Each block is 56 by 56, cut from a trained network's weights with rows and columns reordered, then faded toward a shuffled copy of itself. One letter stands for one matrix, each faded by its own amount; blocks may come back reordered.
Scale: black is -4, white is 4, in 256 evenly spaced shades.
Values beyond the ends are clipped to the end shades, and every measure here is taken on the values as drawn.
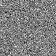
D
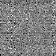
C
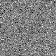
D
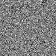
D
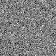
D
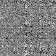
C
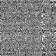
C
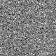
D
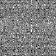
C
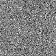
D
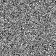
D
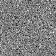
D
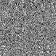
D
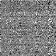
C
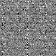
C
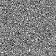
D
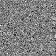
D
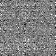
C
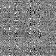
C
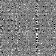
C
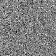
D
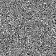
D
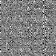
C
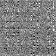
C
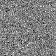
D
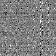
C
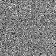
D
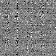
C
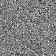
D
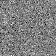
D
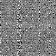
C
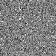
D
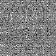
C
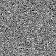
D
